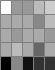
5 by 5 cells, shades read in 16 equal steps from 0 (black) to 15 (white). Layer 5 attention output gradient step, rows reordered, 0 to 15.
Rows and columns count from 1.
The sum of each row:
56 49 48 47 15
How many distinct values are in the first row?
4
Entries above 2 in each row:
5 5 5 5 3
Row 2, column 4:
8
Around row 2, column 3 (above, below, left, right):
9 10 10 8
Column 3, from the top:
9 10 10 10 1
